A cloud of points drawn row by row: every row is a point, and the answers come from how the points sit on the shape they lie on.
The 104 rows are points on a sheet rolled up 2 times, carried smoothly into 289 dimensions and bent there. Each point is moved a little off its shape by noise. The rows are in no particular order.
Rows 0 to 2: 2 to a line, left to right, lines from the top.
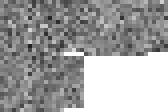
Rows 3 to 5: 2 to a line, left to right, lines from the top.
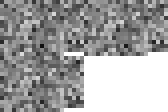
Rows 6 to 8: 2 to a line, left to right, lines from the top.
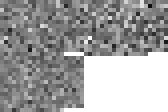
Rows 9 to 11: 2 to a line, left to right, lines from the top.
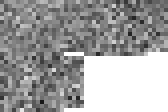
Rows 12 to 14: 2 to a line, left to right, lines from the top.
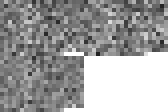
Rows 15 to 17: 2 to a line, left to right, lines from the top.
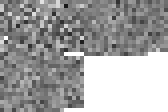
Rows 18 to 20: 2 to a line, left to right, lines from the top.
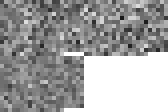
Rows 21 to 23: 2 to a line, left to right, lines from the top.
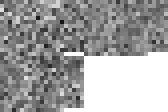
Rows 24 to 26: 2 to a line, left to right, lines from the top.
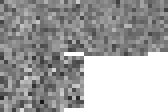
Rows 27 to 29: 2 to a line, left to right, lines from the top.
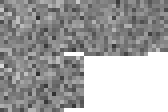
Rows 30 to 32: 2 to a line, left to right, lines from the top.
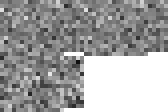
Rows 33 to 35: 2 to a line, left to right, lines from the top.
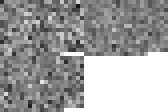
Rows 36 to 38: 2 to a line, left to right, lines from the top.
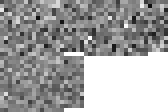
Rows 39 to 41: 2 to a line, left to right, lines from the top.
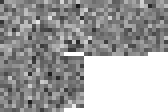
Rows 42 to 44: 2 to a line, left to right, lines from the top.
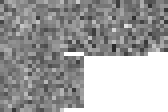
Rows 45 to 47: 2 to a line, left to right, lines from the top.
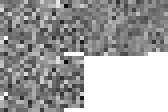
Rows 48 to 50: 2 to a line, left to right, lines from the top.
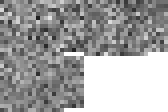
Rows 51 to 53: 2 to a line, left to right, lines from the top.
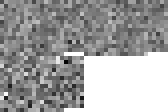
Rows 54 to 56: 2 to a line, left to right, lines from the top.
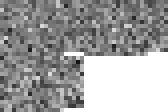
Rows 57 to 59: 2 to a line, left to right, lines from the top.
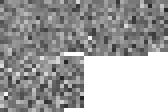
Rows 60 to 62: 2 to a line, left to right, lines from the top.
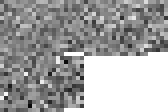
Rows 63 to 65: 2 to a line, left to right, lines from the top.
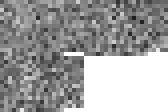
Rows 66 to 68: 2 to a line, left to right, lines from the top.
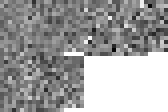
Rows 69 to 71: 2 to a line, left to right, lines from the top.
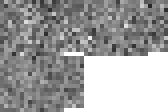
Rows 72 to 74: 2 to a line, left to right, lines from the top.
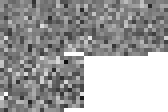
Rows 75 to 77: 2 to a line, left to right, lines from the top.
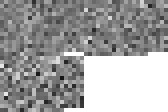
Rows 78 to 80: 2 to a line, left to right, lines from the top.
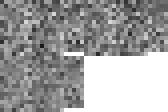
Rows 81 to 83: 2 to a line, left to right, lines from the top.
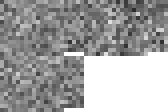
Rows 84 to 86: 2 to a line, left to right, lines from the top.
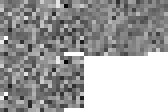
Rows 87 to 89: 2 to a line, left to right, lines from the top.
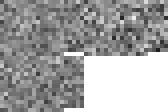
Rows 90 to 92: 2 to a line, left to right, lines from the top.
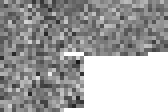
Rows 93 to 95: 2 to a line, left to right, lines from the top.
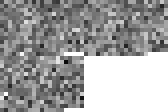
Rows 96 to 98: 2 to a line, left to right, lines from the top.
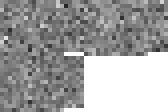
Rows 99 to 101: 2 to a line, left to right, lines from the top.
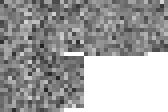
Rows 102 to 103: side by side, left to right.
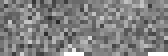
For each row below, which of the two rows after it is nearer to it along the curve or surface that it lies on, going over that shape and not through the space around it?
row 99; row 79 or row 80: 79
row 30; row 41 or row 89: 89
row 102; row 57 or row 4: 4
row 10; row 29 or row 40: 40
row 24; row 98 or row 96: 98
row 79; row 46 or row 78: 78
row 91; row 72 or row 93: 72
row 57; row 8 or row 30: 8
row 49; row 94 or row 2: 94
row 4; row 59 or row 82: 82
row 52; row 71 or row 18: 71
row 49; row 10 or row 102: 102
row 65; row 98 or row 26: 26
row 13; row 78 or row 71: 78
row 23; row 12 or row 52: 12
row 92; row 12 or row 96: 12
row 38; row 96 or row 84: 96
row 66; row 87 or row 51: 51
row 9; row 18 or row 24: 24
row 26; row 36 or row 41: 41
